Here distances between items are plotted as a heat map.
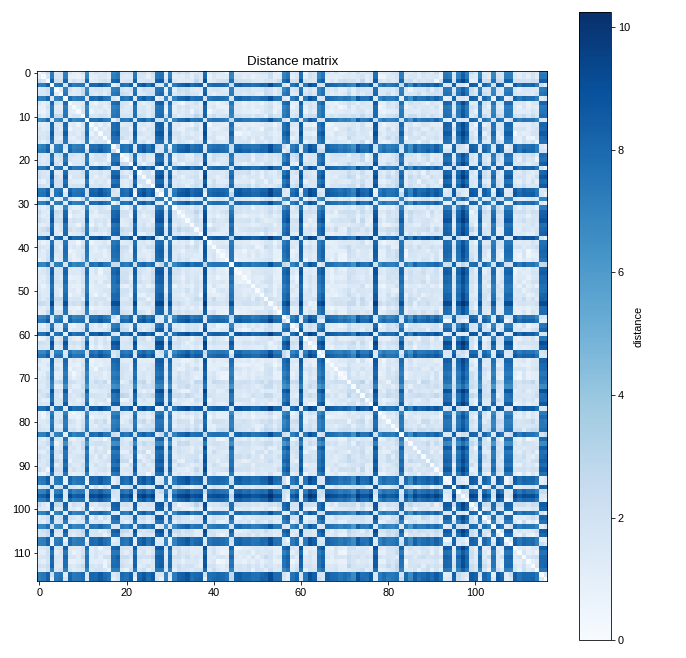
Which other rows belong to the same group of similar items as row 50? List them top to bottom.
0, 1, 2, 4, 5, 7, 8, 9, 10, 12, 13, 14, 15, 16, 19, 20, 21, 23, 24, 25, 26, 29, 31, 32, 33, 34, 35, 36, 37, 39, 40, 41, 42, 43, 45, 46, 47, 48, 49, 51, 52, 53, 54, 55, 58, 59, 61, 62, 63, 66, 67, 68, 69, 70, 71, 72, 73, 74, 75, 76, 78, 79, 80, 81, 82, 84, 85, 86, 87, 88, 89, 90, 91, 92, 95, 99, 100, 102, 103, 105, 106, 109, 110, 111, 112, 113, 114
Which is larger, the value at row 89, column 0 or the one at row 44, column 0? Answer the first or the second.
the second
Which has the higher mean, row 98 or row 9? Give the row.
98
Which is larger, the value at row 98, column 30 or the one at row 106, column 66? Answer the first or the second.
the second
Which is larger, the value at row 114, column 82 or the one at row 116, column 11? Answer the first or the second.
the first
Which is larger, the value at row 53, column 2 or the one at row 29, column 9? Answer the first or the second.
the first
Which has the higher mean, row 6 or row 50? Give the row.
6
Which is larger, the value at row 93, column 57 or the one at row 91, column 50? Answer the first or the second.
the second
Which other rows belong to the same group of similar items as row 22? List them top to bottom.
3, 6, 11, 17, 18, 27, 28, 30, 38, 44, 56, 57, 60, 64, 65, 77, 83, 93, 94, 96, 97, 98, 101, 104, 107, 108, 115, 116
